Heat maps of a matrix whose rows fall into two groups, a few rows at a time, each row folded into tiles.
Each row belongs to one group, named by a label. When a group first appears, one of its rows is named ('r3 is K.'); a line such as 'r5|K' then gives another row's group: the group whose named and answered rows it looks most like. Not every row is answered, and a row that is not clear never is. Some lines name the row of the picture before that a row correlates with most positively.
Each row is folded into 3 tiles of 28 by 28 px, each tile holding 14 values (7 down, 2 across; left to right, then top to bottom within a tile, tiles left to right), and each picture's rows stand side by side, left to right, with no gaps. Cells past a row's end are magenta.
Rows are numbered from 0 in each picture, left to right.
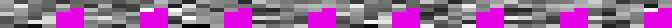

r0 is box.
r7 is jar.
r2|box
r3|jar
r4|box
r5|jar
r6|jar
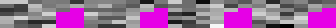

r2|jar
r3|box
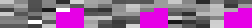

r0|box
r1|jar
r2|jar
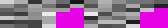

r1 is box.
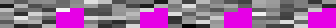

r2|box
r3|box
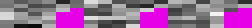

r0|box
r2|jar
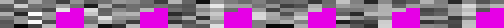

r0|box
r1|box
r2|jar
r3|box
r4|jar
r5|jar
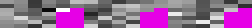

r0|box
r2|box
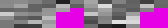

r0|box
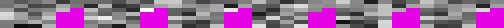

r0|box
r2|jar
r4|jar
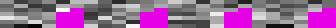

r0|box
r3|box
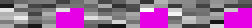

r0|box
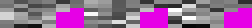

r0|box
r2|box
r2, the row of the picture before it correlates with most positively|2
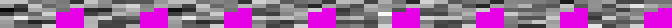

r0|jar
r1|jar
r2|jar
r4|jar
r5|jar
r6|box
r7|jar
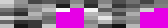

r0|jar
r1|box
